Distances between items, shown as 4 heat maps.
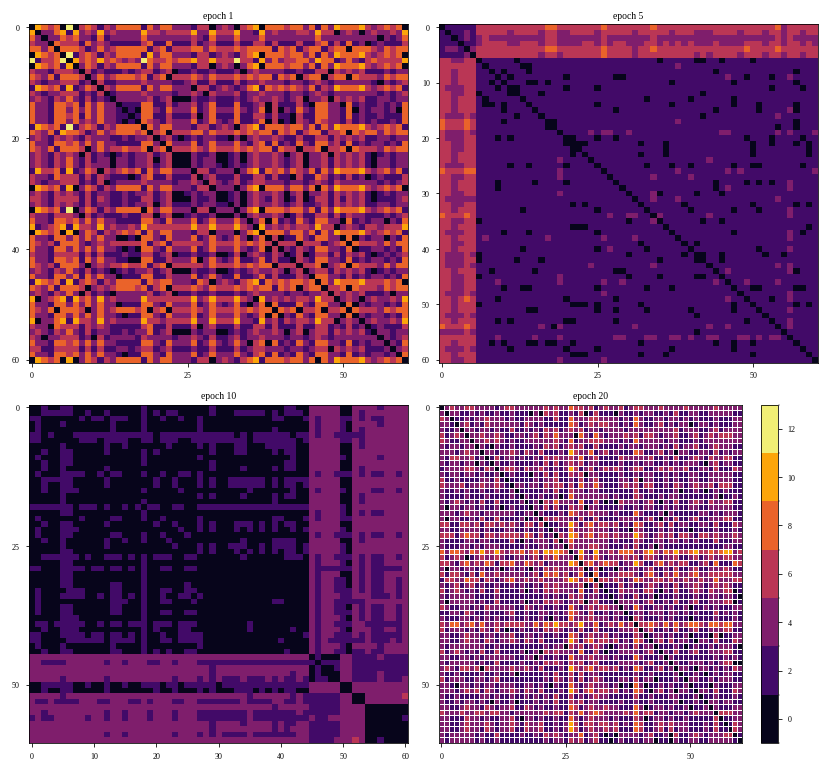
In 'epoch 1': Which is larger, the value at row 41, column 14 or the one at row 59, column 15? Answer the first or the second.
the first
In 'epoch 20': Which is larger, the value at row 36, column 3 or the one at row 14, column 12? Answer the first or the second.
the second
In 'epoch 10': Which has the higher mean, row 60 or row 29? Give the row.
60
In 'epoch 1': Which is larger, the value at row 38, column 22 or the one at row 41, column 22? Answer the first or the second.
the first
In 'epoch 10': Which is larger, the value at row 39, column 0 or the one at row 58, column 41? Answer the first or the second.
the second
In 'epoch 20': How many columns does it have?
61
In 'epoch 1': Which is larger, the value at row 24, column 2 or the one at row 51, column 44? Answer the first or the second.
the second
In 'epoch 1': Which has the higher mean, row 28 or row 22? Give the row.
22
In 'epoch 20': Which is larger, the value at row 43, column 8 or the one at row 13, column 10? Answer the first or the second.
the first
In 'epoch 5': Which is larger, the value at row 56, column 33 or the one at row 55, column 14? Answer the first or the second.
the first
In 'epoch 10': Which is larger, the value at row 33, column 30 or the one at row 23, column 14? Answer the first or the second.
the second
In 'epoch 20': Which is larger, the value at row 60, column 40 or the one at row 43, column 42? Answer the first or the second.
the second
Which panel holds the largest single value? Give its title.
epoch 1
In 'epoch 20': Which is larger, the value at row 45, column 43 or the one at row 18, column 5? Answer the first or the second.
the second
